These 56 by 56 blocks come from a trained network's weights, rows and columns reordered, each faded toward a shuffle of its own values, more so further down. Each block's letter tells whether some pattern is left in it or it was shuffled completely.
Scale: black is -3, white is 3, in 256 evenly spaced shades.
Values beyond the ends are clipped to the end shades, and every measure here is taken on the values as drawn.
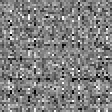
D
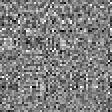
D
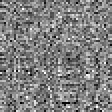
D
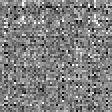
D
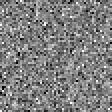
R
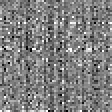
D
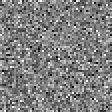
R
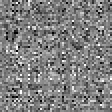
D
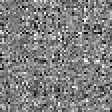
D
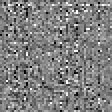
D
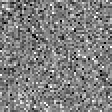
R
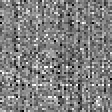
D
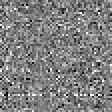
D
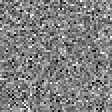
R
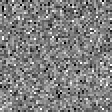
R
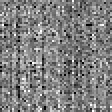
D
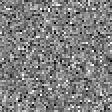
R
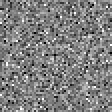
R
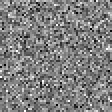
R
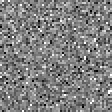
R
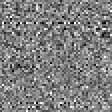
D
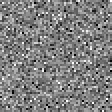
R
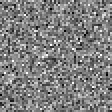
R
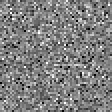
R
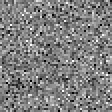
R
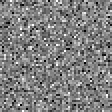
R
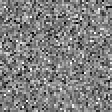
R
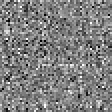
D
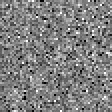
R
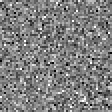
R
